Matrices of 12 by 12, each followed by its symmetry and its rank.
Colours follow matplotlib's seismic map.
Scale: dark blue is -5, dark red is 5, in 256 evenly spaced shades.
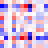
neither, rank two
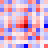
symmetric, rank two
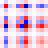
symmetric, rank one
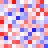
neither, full rank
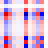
neither, rank one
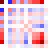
symmetric, rank two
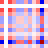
symmetric, rank one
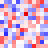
neither, full rank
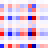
neither, rank one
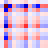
symmetric, rank one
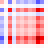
symmetric, rank one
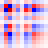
symmetric, rank one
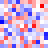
neither, full rank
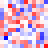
neither, full rank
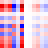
neither, rank one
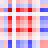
symmetric, rank one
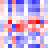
neither, rank two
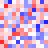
neither, full rank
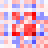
symmetric, rank two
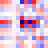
neither, rank two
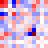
symmetric, rank two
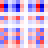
neither, rank one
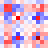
symmetric, rank two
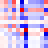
neither, rank two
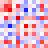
symmetric, rank two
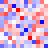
neither, full rank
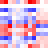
neither, rank two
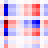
neither, rank one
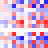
neither, rank two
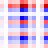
neither, rank one
